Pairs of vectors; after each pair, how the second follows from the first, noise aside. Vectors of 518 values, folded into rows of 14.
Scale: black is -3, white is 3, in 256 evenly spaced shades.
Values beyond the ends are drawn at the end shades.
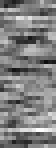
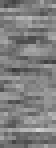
shrunk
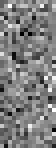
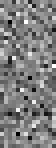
shuffled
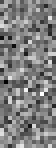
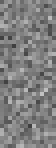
shrunk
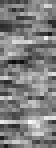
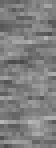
shrunk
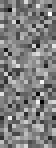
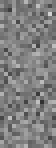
shrunk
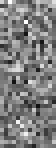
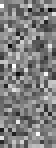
shuffled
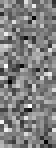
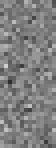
shrunk
